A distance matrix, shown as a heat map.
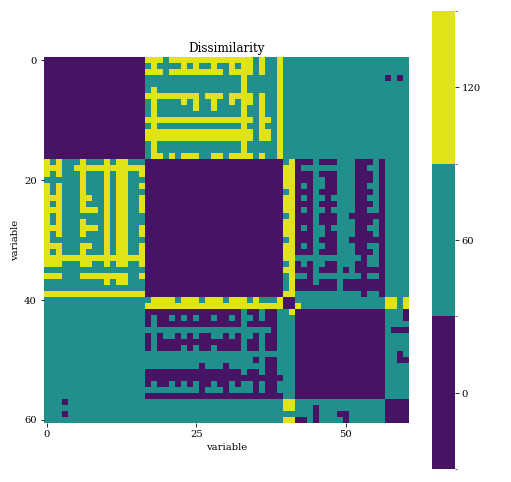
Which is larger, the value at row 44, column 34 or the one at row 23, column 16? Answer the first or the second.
the second
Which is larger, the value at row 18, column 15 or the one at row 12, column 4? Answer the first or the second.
the first
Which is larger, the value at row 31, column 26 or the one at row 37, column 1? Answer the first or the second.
the second
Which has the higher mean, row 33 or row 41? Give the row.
41
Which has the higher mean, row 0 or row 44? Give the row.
0
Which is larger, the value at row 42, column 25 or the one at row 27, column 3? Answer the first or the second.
the second
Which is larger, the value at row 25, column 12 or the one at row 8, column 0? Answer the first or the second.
the first
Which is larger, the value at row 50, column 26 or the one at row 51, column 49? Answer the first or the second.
the first
